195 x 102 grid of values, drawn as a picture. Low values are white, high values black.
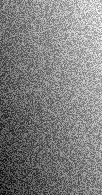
Slope: up to the bottom left. Grain: fine. Histogram: bell-shaped. Mirror symmetry: none. Ninth with the highest average: bottom left.
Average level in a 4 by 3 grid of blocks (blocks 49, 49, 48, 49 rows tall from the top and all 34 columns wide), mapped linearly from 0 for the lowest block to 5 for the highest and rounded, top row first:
310 / 321 / 432 / 542
